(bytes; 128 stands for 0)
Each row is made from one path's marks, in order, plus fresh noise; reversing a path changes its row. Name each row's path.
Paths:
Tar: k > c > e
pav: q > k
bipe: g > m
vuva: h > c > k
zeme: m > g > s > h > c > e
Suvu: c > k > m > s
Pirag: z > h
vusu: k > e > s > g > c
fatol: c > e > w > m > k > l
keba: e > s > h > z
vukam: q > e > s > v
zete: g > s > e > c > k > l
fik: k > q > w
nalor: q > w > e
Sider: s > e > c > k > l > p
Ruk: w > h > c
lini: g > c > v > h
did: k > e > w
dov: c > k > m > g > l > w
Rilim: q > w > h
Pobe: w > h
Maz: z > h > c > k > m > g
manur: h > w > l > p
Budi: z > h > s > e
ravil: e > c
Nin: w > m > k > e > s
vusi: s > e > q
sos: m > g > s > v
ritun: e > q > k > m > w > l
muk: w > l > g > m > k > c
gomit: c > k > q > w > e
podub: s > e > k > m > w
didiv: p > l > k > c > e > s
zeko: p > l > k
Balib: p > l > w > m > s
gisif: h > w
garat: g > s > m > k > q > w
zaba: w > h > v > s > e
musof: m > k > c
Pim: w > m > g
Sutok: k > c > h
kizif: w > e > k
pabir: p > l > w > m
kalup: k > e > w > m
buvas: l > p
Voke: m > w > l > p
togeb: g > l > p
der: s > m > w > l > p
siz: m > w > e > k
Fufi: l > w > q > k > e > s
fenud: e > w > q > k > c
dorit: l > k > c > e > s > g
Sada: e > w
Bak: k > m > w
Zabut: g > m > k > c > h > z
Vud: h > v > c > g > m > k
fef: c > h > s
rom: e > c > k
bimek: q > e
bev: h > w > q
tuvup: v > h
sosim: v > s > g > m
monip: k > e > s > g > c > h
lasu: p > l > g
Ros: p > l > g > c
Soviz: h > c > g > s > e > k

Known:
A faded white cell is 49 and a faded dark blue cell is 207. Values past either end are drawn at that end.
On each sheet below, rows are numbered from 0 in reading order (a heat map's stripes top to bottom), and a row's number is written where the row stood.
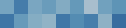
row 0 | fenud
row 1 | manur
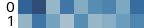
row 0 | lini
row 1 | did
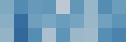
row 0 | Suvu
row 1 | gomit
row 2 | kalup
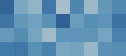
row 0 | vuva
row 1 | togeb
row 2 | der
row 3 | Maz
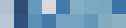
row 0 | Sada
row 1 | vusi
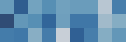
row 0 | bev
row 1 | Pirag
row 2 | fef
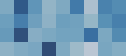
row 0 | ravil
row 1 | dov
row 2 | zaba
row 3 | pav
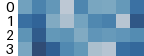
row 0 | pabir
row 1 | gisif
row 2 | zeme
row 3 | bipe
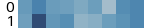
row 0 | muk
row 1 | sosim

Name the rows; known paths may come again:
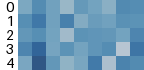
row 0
fatol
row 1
Soviz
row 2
der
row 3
Rilim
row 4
ravil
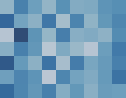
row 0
ritun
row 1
vuva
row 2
nalor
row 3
Bak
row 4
Sutok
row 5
pabir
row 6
Zabut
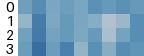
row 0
didiv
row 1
fik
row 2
fenud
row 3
vusu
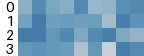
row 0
kizif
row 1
Tar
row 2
keba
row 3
musof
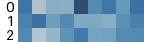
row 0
buvas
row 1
Vud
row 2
zeko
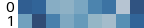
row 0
Pobe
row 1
Pim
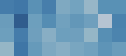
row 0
Maz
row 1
bev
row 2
dov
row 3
Nin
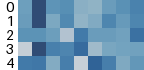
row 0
sosim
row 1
sos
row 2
Voke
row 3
bimek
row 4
fef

